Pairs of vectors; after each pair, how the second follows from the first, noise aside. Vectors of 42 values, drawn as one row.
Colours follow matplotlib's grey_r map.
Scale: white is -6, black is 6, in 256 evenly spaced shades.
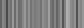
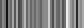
scaled up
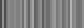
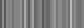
copied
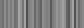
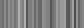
copied
